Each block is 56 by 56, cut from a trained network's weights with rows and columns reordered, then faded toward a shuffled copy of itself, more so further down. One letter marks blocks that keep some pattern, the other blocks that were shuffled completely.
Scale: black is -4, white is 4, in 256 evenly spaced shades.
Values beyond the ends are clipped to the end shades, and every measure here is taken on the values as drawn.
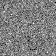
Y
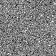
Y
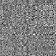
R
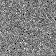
Y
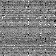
R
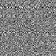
R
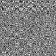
R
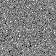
Y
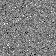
Y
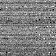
R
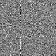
R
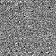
R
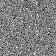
Y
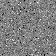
Y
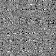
R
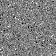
Y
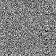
R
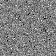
Y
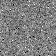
Y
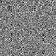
R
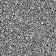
Y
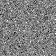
Y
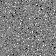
Y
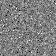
Y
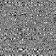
R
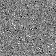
Y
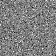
Y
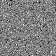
Y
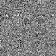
R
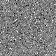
Y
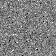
Y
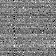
R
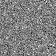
Y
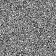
Y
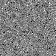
Y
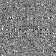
R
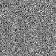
R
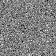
Y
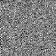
R
